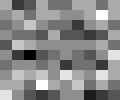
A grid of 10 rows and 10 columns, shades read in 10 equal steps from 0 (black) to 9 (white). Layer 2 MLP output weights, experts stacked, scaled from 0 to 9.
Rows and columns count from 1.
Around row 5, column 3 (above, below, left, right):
4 0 7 5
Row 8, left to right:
5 7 6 7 5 8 6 5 8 6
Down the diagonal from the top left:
6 6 7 3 5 5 4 5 6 3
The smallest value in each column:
3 2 0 2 3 2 2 1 2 3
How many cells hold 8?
4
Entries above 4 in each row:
5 9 5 3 8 4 4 10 7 4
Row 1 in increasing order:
2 3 4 4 4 6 6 6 6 6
